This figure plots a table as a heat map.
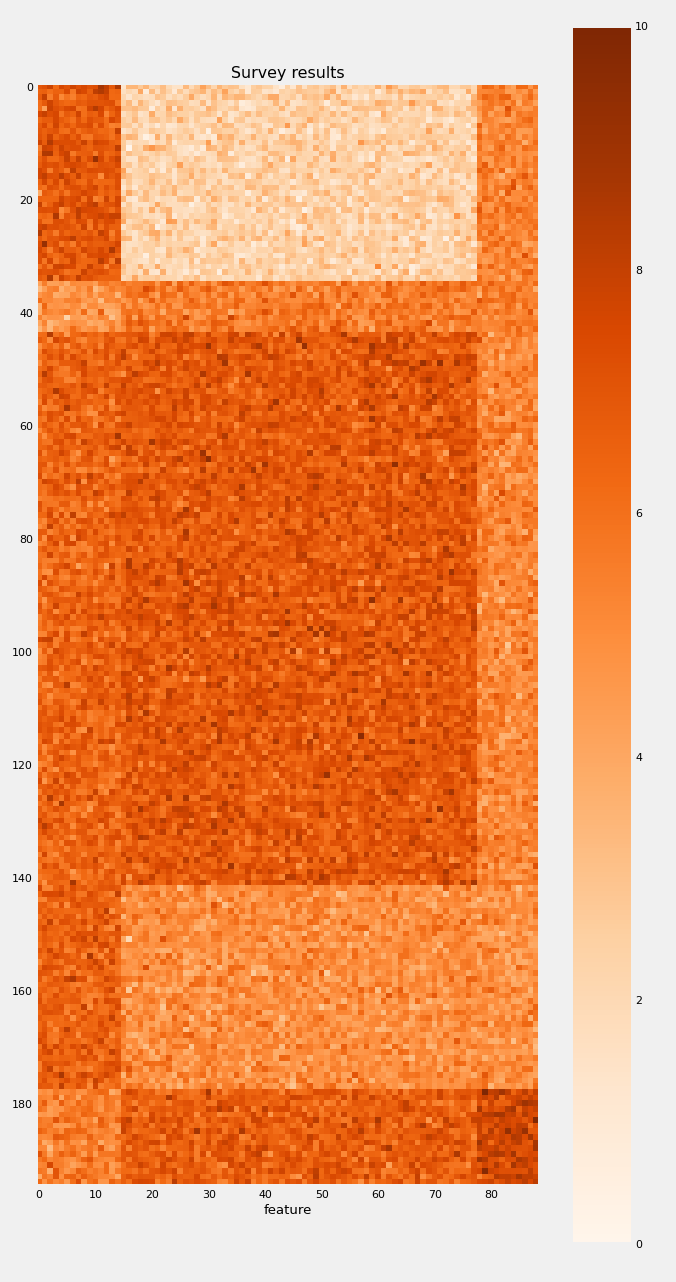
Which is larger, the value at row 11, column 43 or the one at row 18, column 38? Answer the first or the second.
the second
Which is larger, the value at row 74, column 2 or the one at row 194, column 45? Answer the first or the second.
the second
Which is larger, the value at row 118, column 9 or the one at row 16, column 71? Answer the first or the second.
the first
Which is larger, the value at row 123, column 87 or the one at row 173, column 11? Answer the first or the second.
the second
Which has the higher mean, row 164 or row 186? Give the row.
186
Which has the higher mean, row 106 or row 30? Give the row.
106
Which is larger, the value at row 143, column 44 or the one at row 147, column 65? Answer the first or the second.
the first
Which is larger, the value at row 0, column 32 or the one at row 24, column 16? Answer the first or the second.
the first
